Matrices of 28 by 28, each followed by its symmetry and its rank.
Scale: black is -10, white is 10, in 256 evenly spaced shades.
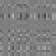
neither, rank two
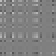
symmetric, rank one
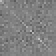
symmetric, rank five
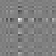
symmetric, rank one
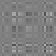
symmetric, rank one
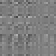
neither, rank two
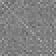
symmetric, rank five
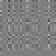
neither, rank two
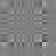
symmetric, rank one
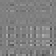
neither, rank two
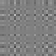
symmetric, rank one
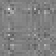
symmetric, rank three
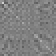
symmetric, rank five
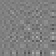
symmetric, rank three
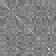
symmetric, rank five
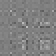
symmetric, rank three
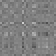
symmetric, rank three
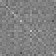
symmetric, rank five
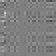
neither, rank two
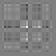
symmetric, rank one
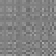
symmetric, rank three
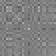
symmetric, rank three
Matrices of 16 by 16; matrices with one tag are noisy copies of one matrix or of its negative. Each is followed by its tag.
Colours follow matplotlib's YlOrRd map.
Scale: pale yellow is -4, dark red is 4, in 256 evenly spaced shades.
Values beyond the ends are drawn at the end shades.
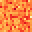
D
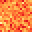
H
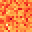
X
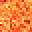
H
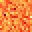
D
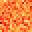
H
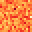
D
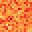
X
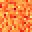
D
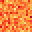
D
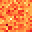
X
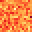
D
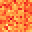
X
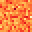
D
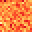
H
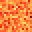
D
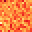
H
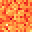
X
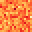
D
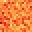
H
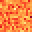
D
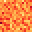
H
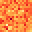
X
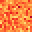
D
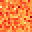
D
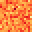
D
